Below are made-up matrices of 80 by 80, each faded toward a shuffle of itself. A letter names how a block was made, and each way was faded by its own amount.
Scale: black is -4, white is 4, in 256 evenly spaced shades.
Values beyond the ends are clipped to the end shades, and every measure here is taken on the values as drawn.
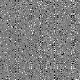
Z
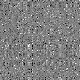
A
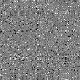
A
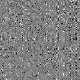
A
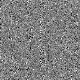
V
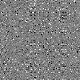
A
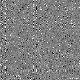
Z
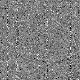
V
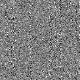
V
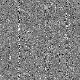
V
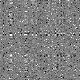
A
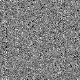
V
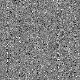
V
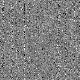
V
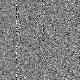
V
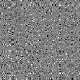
A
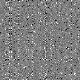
Z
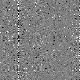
Z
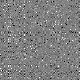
A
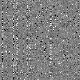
Z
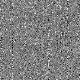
V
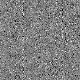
V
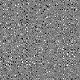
A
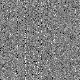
V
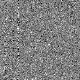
V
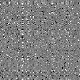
A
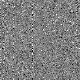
V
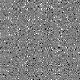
A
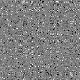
A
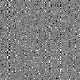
Z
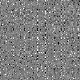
Z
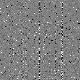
Z
